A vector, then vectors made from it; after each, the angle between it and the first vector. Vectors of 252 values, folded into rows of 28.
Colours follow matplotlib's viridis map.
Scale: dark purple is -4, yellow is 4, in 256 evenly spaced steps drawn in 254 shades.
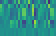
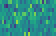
orthogonal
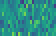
partly aligned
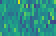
partly aligned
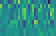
nearly parallel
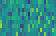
orthogonal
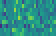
orthogonal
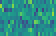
partly aligned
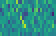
partly opposed
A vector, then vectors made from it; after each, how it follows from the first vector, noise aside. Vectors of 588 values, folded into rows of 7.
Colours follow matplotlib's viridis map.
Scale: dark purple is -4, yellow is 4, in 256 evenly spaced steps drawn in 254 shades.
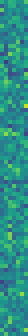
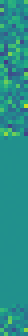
partly zeroed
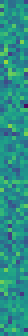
negated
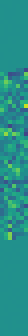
partly zeroed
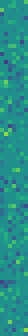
partly zeroed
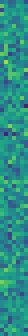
negated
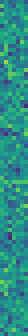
negated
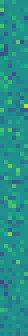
partly zeroed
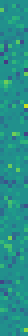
partly zeroed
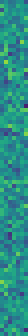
negated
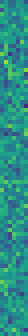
negated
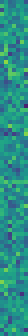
negated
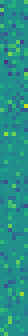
partly zeroed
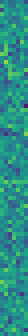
negated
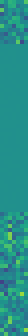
partly zeroed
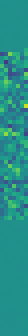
partly zeroed
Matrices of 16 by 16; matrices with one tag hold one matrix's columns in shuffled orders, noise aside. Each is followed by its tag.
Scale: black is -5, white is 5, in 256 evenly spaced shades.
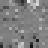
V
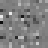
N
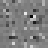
N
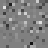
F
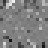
V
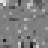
V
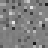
F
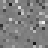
F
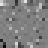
V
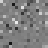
F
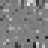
V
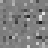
N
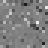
F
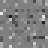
N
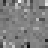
V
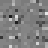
N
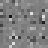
N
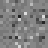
N
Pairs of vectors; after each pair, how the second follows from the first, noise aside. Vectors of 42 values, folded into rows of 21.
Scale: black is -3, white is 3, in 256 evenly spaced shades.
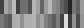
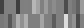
partly zeroed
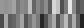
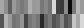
sign-scrambled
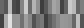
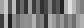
sign-scrambled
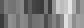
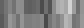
shrunk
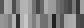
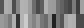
copied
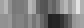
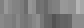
shrunk
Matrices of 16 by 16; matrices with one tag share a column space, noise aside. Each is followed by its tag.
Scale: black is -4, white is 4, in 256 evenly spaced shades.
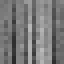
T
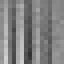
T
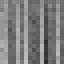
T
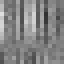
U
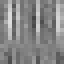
U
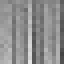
T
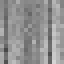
T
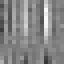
U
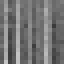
T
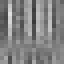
U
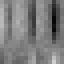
U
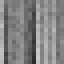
T
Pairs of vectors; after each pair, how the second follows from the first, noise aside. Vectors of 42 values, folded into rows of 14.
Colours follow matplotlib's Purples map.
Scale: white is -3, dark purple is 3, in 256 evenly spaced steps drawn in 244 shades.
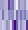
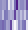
negated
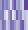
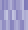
shrunk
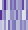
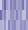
shrunk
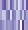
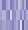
shrunk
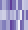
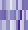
negated
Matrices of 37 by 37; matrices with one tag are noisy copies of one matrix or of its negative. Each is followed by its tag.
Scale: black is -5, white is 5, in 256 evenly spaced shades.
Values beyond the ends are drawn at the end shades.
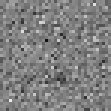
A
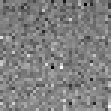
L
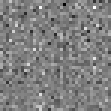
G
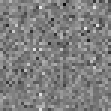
G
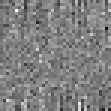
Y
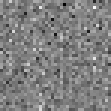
G
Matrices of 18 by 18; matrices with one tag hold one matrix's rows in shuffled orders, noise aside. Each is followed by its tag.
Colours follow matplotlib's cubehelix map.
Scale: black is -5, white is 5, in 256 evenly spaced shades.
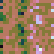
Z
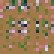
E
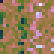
Z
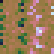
Z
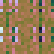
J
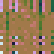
J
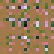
E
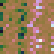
Z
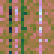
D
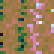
Z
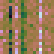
D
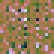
E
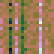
D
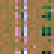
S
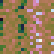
Z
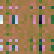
J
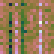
D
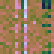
S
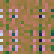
J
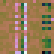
S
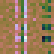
S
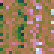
Z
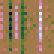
D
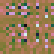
E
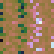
Z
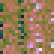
Z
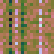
D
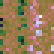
Z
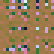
E
